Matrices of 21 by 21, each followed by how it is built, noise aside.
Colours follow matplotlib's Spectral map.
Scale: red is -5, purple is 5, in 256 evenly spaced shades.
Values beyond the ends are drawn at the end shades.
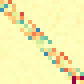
banded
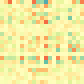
low rank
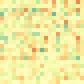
low rank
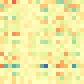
low rank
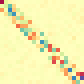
banded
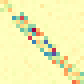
banded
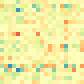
low rank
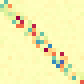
banded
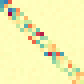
banded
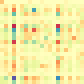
low rank
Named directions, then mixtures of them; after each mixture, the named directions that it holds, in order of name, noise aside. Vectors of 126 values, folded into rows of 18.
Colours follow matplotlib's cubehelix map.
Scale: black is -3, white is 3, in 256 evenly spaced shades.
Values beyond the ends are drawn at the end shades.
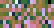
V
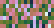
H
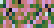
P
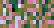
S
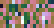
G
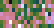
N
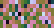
G, V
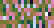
H, N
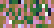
N, P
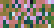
H, V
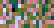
S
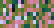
S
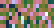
G, H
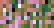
S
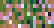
H, N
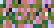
P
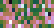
N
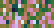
G, S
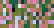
S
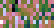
S, V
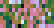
G, N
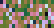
H, P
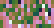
N, P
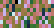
S, V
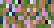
P, V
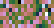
N, P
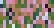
G, P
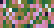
P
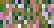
N, V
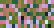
G, H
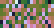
V
